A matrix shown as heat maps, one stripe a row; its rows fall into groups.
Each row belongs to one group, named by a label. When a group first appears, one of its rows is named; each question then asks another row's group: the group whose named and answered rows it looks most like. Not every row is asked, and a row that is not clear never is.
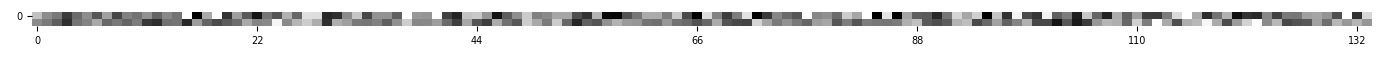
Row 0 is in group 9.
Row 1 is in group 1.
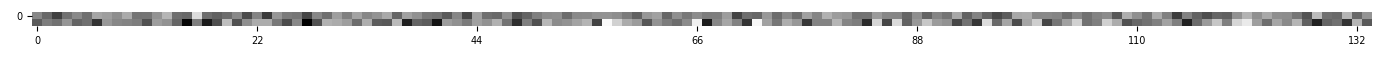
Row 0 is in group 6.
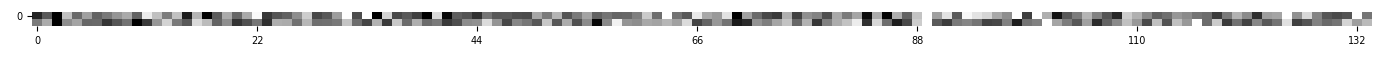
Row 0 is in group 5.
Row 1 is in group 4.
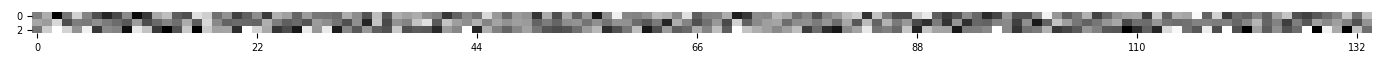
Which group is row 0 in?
4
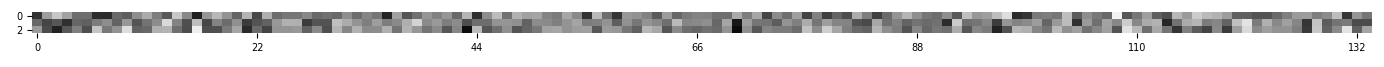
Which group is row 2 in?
6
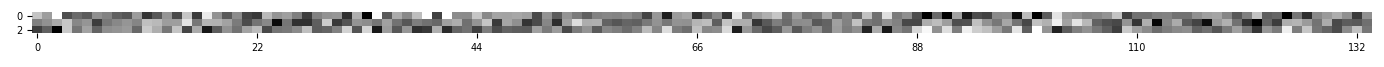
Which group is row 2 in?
5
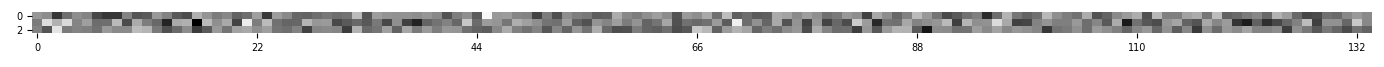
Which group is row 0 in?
4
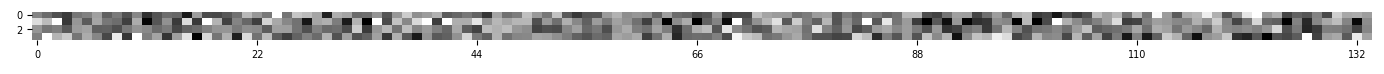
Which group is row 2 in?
4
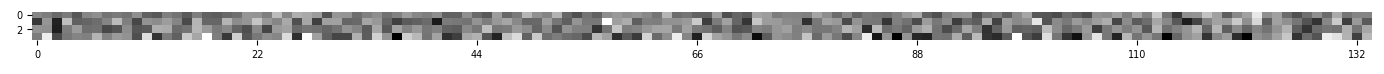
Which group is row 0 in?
1
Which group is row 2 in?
4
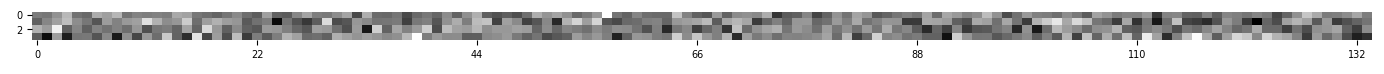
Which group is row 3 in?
6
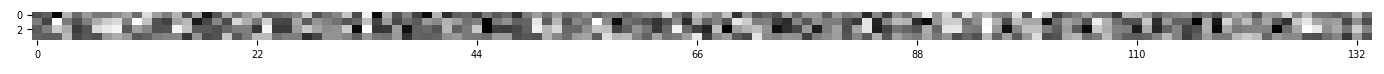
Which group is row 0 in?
5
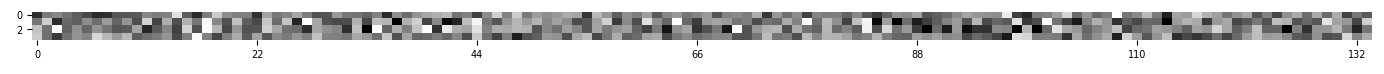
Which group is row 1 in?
9
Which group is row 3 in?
6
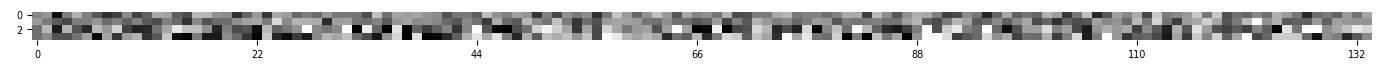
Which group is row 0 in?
4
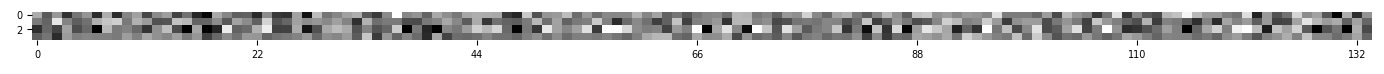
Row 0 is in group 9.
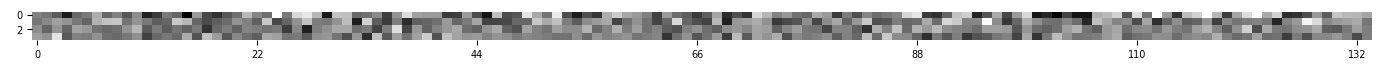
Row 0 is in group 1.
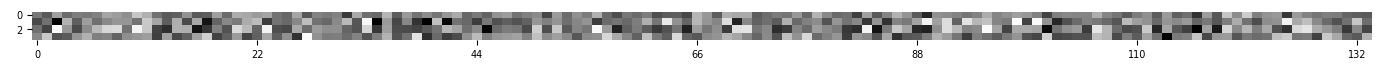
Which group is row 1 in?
5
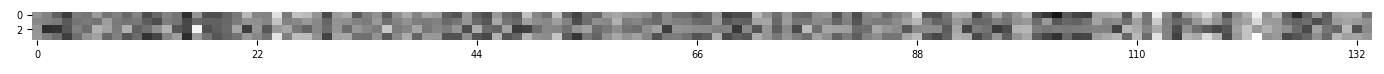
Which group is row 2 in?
6
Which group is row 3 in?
1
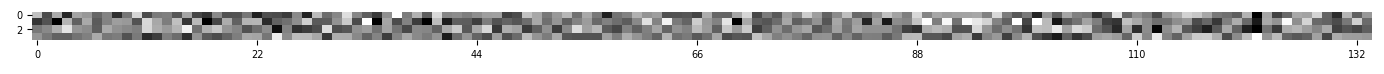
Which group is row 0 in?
9
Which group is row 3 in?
1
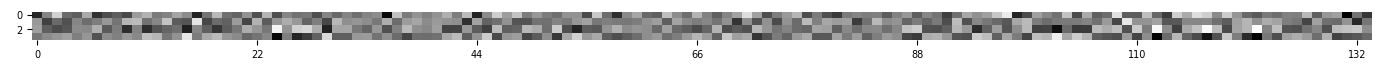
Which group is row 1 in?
6
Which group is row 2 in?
1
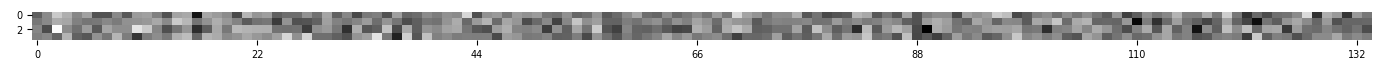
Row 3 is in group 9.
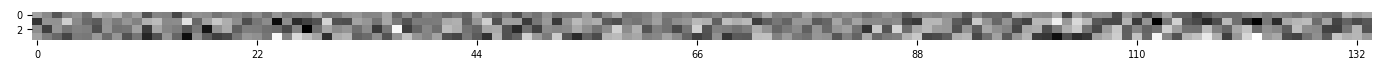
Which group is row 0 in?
6
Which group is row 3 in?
1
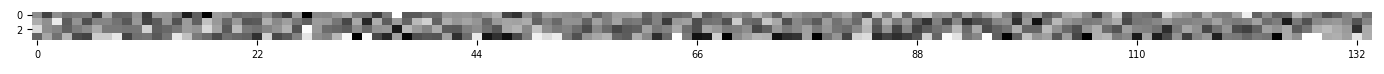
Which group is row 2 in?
9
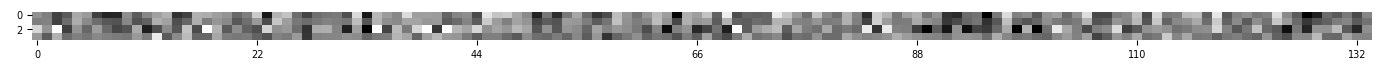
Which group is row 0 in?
4
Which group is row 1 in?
4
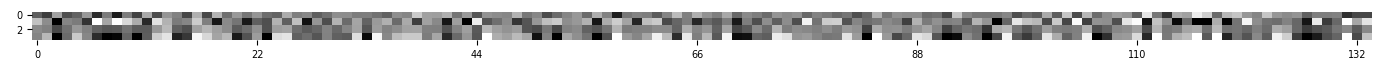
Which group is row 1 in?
6
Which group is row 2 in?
4
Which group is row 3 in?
4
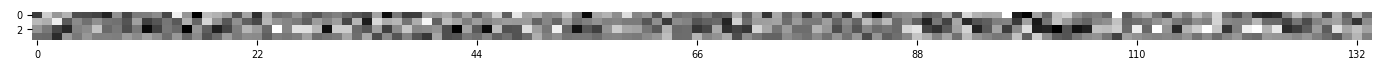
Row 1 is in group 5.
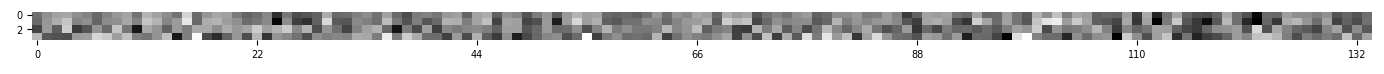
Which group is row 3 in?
6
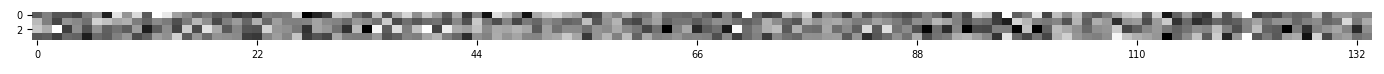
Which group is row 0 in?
6
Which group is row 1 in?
6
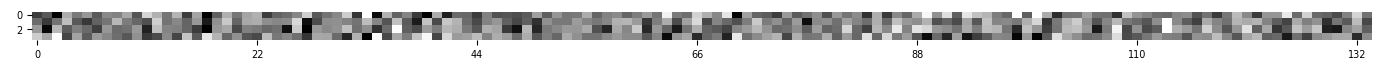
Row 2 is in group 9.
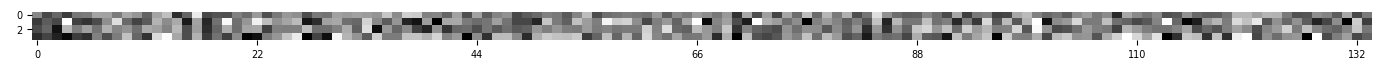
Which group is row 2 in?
5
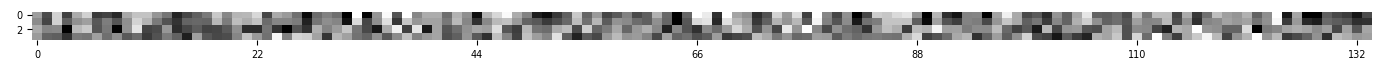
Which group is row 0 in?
4
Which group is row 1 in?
4
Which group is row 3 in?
1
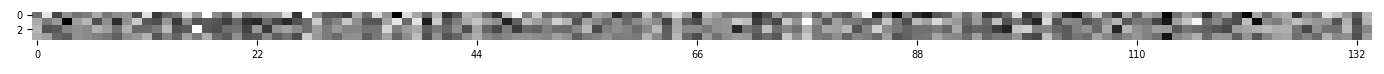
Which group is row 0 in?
9
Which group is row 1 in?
9
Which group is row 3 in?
9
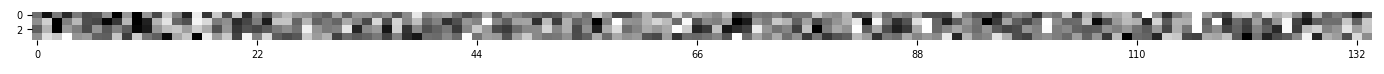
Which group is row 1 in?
4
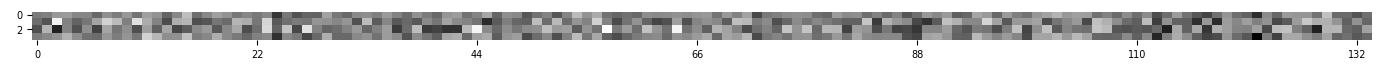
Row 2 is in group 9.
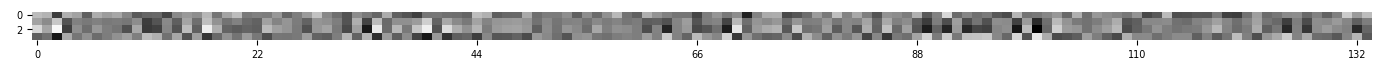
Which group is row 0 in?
6
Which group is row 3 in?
5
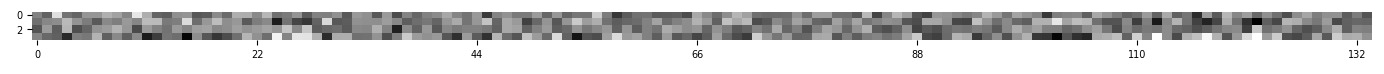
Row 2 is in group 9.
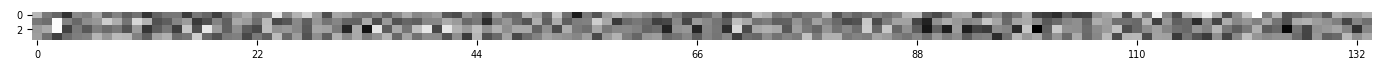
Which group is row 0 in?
1
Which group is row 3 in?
6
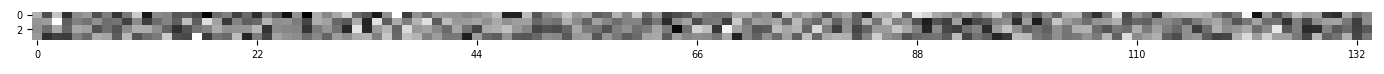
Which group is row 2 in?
4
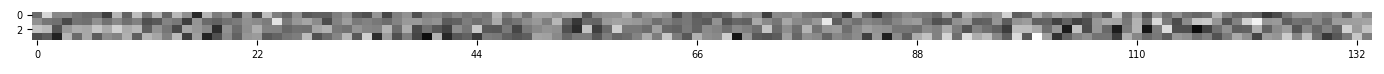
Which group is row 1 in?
1
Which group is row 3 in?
5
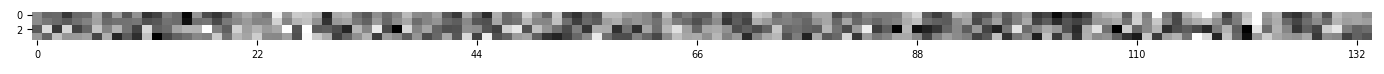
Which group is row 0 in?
1
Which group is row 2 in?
9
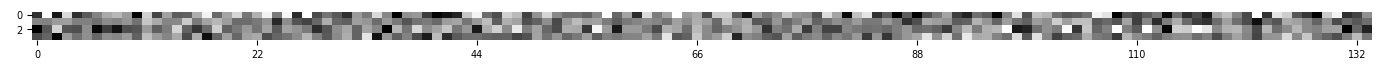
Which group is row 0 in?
9
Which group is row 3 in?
5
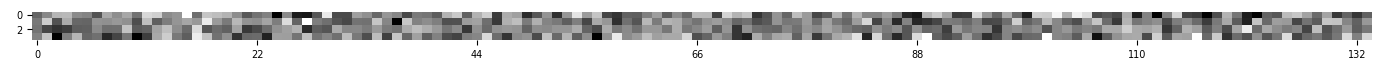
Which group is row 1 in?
9
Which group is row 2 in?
6
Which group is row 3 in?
4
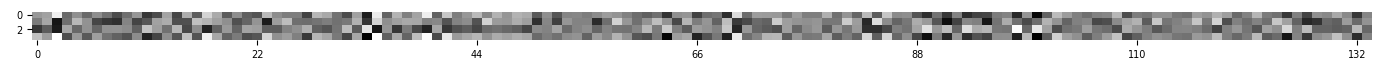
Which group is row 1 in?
4
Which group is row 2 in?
5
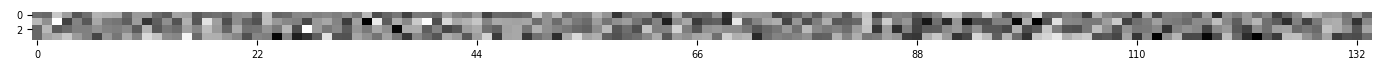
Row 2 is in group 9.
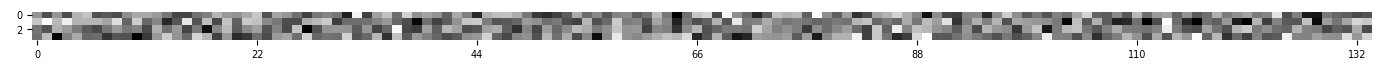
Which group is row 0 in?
4
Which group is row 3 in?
4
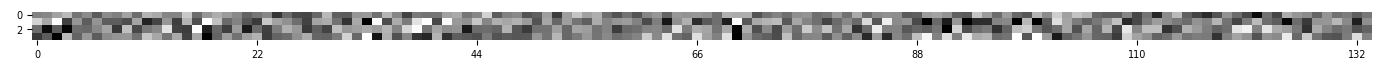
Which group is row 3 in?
5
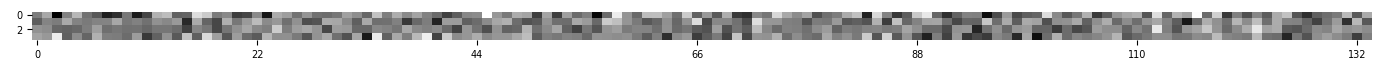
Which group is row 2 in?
1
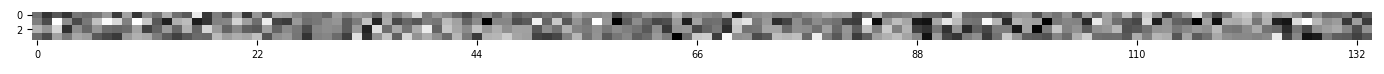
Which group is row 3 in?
4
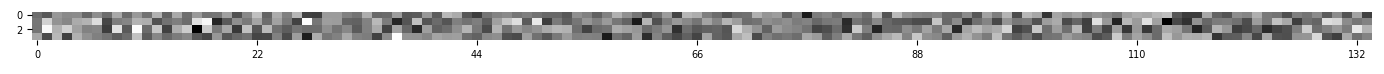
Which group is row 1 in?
9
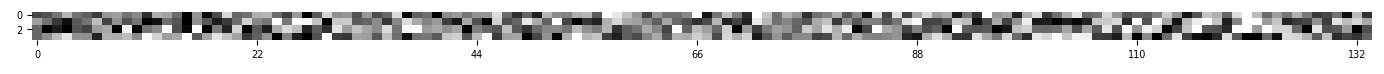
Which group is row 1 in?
1
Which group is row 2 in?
6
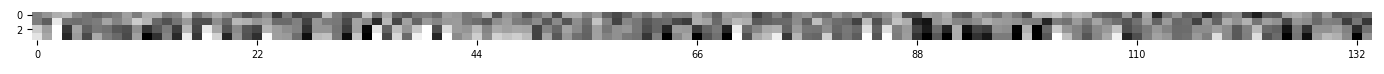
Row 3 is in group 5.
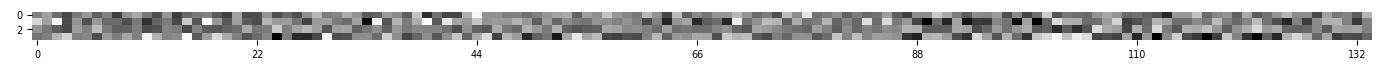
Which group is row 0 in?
9
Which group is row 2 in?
1
